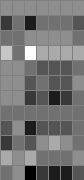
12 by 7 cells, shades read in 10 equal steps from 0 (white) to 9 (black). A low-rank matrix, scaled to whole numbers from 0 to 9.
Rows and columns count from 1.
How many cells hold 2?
1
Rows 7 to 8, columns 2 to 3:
4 7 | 5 5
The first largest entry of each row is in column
1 3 1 2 4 3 5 1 3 1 4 3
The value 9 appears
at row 12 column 3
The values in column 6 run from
3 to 8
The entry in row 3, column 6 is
4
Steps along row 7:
same up down up down down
